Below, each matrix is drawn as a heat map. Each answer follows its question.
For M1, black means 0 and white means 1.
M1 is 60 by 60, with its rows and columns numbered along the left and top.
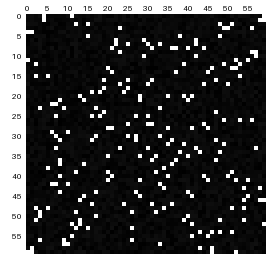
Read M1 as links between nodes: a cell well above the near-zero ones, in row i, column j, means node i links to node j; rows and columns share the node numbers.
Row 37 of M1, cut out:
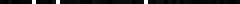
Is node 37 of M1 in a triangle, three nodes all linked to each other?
yes
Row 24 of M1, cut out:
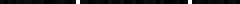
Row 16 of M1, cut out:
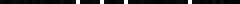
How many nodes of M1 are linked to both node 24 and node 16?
2
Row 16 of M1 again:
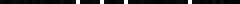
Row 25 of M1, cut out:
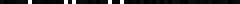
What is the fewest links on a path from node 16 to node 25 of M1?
1
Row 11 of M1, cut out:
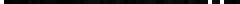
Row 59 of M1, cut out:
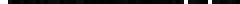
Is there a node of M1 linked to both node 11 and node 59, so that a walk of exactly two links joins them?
yes
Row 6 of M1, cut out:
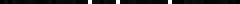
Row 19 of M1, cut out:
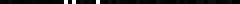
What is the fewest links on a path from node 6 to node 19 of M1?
5
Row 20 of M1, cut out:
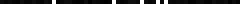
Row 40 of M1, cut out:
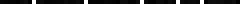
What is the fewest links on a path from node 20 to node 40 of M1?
2
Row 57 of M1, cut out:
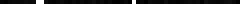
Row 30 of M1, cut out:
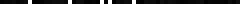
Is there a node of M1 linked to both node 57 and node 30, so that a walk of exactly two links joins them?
yes
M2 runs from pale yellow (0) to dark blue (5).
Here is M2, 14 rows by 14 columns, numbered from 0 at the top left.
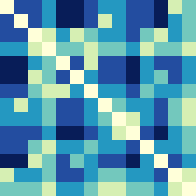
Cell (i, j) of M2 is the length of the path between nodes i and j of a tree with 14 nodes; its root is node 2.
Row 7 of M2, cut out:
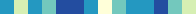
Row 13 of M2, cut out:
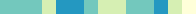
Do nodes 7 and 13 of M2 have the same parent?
no
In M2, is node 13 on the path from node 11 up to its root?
no
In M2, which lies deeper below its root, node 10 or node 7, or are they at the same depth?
node 7
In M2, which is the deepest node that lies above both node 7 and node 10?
3
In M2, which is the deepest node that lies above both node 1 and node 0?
13
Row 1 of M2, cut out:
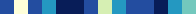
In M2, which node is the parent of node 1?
7
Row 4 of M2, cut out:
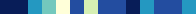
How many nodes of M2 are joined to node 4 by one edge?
1
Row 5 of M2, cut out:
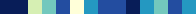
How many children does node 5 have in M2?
0
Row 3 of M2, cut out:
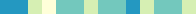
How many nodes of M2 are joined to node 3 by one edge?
4
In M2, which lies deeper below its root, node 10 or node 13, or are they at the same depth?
the same depth
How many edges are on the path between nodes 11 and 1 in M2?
5
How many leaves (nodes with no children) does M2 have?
7
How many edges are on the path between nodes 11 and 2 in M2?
1
